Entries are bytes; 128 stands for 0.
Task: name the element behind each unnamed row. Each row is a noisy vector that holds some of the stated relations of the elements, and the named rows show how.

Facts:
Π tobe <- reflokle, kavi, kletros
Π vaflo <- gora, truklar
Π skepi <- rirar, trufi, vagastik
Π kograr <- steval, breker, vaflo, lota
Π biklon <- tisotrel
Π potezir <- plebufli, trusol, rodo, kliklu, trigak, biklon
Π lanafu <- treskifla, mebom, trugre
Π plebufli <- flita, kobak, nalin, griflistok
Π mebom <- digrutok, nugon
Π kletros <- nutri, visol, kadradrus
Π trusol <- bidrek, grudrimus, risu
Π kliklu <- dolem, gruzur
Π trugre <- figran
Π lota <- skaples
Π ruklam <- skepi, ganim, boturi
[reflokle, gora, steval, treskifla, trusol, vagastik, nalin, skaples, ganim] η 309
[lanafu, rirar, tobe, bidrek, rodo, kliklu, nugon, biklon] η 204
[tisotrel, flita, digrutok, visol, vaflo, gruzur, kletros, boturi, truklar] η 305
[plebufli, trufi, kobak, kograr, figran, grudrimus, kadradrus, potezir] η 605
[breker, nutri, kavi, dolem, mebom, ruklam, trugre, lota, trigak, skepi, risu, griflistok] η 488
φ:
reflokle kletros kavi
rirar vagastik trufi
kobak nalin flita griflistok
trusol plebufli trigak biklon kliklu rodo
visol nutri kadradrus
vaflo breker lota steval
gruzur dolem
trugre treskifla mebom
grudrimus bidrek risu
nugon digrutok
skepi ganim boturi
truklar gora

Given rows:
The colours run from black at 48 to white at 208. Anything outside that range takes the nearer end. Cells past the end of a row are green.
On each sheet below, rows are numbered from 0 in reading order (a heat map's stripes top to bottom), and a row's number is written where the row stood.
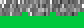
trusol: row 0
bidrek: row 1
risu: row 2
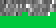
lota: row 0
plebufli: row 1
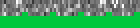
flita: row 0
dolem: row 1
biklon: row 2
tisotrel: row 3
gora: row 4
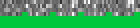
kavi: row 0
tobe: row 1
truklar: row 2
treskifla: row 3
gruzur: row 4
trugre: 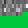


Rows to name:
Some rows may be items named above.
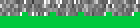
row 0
kograr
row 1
digrutok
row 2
trusol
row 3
kobak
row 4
potezir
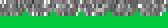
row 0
reflokle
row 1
digrutok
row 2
grudrimus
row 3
lanafu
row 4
breker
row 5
potezir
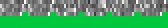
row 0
plebufli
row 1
plebufli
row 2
nugon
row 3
kletros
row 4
kadradrus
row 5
trufi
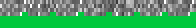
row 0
kograr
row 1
nalin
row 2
kograr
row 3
rirar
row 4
visol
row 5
figran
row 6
kobak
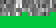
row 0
vaflo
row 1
rodo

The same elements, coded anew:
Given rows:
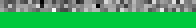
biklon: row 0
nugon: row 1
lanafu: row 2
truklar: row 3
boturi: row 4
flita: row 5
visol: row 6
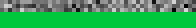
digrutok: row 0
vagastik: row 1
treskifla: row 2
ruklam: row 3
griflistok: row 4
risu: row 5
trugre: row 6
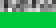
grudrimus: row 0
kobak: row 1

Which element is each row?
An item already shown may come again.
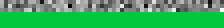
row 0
figran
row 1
dolem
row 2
truklar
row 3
figran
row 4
vaflo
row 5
potezir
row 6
nalin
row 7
nugon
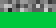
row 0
digrutok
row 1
tobe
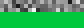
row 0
lota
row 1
nalin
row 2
dolem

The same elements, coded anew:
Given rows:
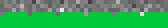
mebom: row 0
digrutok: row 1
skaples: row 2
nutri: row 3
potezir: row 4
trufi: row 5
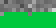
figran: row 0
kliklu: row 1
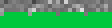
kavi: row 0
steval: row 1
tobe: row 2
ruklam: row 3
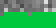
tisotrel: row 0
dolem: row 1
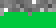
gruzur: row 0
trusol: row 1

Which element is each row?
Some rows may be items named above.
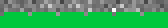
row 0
digrutok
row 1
nugon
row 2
nugon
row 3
nalin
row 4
lota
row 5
figran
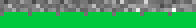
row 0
kograr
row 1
kograr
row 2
digrutok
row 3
kograr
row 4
tobe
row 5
plebufli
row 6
truklar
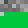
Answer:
rirar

